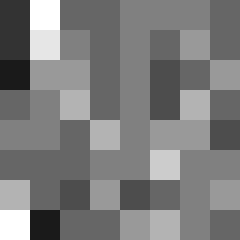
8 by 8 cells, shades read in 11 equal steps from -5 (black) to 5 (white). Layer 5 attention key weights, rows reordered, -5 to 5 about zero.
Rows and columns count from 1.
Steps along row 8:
down up same up up down down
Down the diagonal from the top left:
-3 4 1 -1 0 3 0 -1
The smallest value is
-4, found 2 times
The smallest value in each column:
-4 -4 -2 -1 -2 -2 -1 -2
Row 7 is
2 -1 -2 1 -2 -1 0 1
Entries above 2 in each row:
1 1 0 0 0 1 0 1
